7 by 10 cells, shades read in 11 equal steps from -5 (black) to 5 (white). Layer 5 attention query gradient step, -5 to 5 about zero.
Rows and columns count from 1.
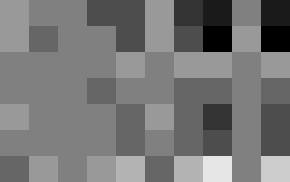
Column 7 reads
-3 -2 1 -1 -1 -1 2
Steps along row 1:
down same down same up down down up down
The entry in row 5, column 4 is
0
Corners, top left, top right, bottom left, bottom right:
1 -4 -1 3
